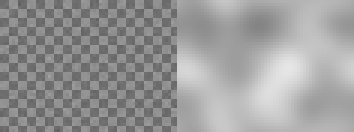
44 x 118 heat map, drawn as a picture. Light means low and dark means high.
It is made of 1 by 2 panels. Panel 1,1: middling, checkered. Panel 1,2: low, smooth.
